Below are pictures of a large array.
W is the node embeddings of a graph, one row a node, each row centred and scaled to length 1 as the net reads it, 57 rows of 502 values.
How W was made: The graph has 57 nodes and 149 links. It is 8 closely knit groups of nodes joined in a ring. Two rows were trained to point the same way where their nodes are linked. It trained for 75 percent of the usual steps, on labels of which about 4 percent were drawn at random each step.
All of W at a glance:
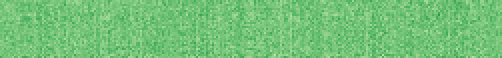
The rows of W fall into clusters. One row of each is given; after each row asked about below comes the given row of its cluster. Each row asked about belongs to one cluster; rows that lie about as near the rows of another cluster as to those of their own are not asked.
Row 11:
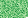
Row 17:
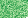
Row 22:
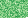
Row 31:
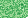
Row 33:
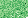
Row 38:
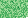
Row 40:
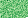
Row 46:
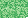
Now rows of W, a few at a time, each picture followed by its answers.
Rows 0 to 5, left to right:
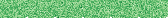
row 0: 31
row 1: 40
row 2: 40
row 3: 11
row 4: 11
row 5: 17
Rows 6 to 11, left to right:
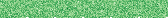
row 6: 38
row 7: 46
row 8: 17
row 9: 38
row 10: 11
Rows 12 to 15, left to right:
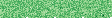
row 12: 33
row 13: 17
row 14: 33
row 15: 33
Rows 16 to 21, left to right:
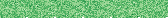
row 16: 46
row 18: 17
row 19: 17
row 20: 46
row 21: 40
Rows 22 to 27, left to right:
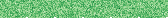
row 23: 22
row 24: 46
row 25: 11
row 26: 22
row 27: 38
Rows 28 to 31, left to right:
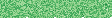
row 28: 17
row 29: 46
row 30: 40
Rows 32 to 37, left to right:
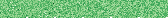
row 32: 31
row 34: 31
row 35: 17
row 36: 40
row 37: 22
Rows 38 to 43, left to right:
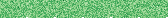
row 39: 22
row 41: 11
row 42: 40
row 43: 46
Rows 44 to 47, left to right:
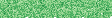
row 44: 31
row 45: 38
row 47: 33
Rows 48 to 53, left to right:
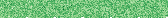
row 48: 22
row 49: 22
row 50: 31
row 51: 46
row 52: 31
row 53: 11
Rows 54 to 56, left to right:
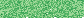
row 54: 33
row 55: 33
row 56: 17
